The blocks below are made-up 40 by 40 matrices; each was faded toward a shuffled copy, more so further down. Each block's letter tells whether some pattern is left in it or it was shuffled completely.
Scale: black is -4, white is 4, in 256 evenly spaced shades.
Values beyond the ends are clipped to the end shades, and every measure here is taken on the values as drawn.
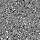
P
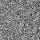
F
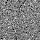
F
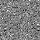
P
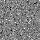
F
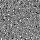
F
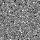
F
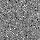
F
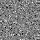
P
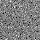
P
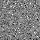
P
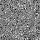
P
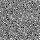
P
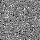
P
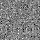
P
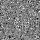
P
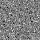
F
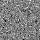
F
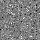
P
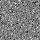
F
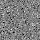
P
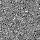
F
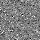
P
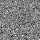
F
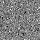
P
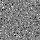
P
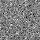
F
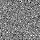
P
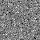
F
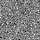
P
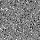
F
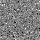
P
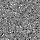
F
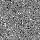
F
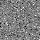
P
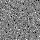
F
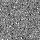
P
